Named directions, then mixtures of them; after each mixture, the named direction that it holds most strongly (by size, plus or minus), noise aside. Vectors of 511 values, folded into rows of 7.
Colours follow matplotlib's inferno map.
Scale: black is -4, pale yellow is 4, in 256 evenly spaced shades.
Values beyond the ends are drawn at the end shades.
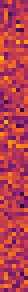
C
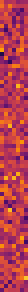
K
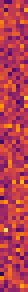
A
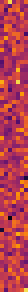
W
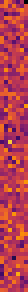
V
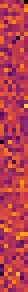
V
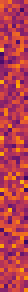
K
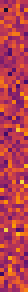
A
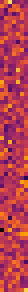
W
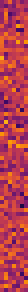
C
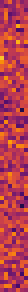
C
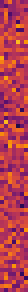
C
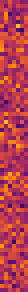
C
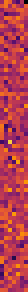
V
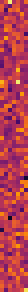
W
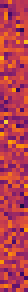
C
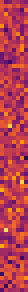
K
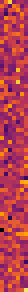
W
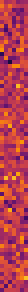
K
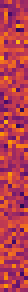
C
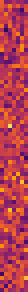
K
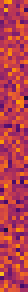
A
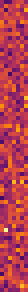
A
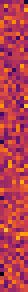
A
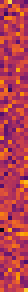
W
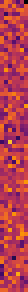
V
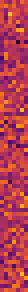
C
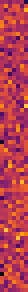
A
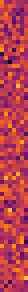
K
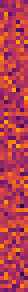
C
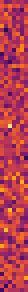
K
